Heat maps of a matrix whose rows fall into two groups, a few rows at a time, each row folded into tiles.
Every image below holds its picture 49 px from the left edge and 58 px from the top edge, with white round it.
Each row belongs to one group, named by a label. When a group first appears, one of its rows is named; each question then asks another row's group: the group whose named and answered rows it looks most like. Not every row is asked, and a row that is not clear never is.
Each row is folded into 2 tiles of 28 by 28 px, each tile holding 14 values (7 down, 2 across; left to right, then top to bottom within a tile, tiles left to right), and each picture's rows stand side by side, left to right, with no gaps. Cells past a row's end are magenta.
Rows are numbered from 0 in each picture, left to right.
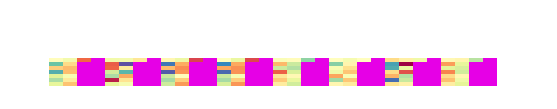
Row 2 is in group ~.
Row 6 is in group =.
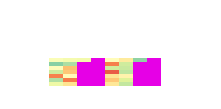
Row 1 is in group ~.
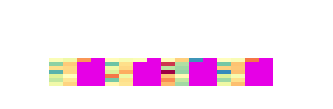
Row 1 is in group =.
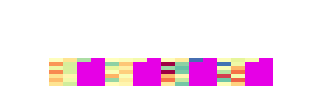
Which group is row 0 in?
~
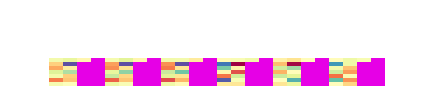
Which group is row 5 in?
=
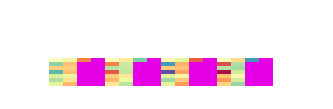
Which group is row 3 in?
~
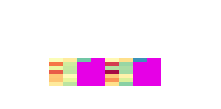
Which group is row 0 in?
~
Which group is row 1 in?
~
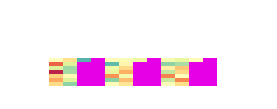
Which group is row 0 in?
~
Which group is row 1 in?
=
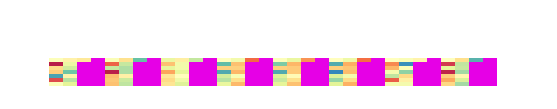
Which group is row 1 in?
~
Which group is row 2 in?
~
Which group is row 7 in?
~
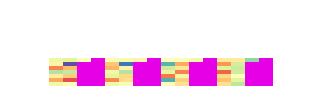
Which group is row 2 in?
=
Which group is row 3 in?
~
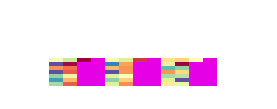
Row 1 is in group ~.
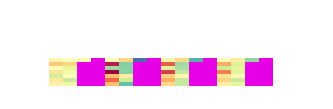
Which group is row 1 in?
~
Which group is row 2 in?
~
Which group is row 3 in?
~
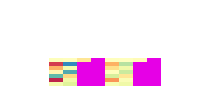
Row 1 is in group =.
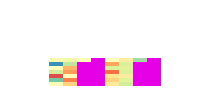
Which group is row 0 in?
=
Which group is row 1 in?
~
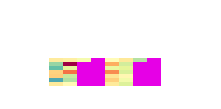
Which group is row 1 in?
~
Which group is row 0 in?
=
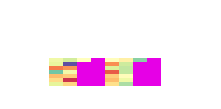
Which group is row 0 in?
=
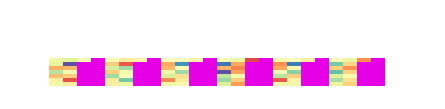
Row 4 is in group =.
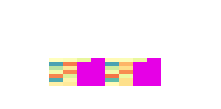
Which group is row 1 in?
=
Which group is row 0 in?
=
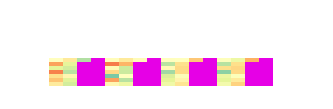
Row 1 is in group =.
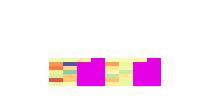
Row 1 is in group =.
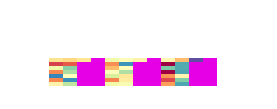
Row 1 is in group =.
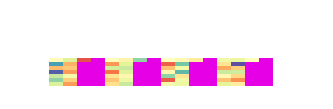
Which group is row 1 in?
~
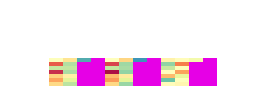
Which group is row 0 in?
~
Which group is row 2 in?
=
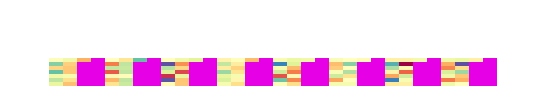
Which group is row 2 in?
=
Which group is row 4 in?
=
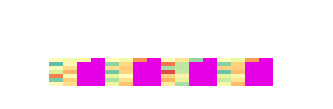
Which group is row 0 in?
=
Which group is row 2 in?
~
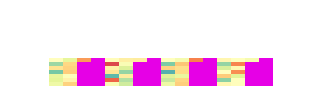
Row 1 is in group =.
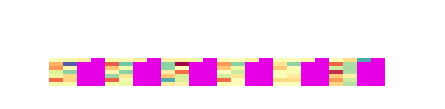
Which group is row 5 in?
~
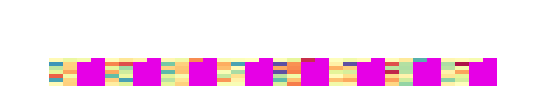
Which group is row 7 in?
=
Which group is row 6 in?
~
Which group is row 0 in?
=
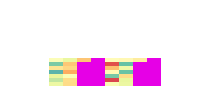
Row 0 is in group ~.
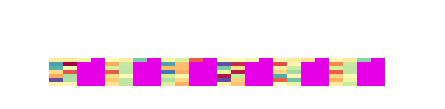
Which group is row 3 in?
=
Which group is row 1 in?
~
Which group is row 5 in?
~
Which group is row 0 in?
=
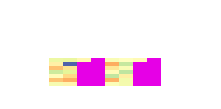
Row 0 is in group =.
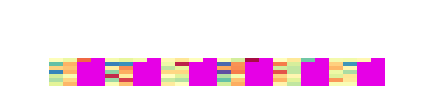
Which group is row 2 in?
=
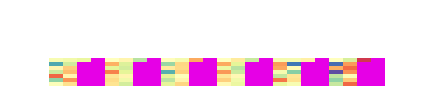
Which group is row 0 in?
=
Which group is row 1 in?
~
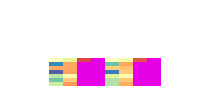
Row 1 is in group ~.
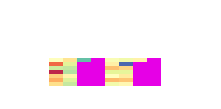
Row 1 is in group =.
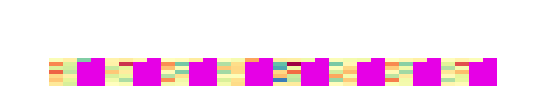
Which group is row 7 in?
=
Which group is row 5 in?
=
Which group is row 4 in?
=
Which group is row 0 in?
~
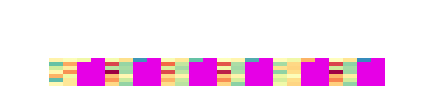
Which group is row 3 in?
~
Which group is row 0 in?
=
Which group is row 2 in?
~
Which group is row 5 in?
~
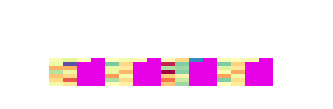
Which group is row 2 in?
~
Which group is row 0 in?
=
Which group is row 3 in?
=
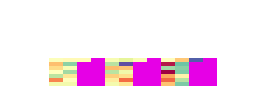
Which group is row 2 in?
~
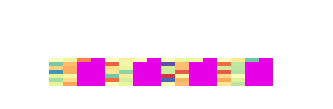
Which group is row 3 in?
~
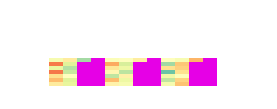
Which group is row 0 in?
~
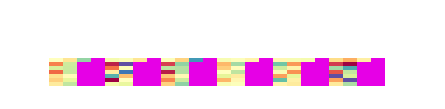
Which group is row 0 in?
~
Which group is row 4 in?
=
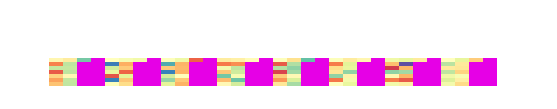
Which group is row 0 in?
~
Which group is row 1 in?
=
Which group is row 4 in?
~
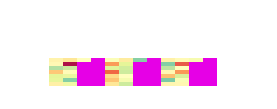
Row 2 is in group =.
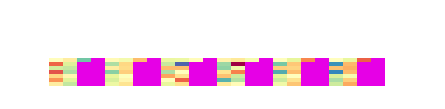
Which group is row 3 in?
=
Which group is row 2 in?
=
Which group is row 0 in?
~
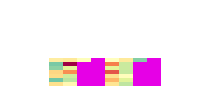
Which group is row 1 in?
~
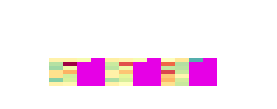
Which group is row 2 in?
~
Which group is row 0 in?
=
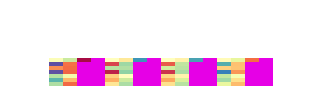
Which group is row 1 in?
~
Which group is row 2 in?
~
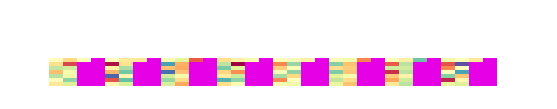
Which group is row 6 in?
~
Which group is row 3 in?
=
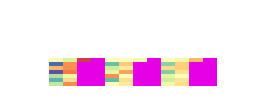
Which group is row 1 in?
=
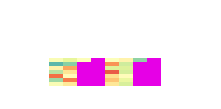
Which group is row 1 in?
~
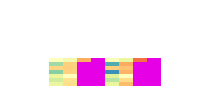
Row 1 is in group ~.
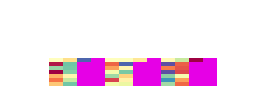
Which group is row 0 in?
~
